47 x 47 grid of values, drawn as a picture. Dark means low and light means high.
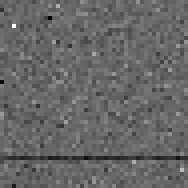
Slope: none. Average level on the scale: 40%. Histogram: heavy tails on both sides. Odd lines: row 40.
